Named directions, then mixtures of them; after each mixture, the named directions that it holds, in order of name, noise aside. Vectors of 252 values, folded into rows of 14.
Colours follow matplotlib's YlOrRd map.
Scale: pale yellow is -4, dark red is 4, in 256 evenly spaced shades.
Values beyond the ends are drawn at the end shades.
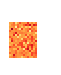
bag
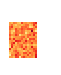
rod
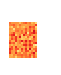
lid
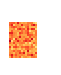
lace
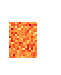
bag, rod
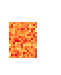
lace, rod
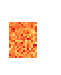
lid, rod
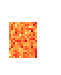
bag, rod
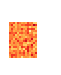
bag, lace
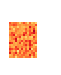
lid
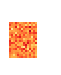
bag, lid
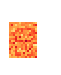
lace, lid, rod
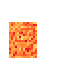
bag, lace, lid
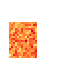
bag, lid, rod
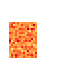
lace, rod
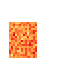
bag, lace, lid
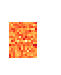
lace, lid, rod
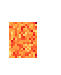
lace, lid, rod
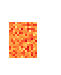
bag, lace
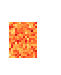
rod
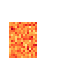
bag, lid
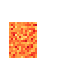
bag, lace, lid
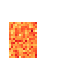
rod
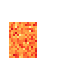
bag, rod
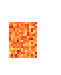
lace, lid, rod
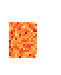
lace, lid, rod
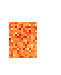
bag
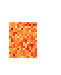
bag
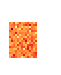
bag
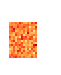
lid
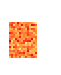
lace
